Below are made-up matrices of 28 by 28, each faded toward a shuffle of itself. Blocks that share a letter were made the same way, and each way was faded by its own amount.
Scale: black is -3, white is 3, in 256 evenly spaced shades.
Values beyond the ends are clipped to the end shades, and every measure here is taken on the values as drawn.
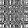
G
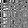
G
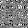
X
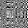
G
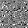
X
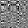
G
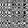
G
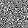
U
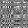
G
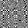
G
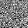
U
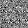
U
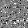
X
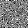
U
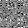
X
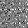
X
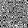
X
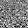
U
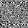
U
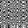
G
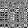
G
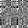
G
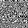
U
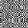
G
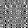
G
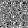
X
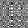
G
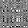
G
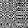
G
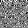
U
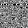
U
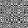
G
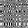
G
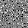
X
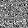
U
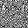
X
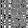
G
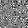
X
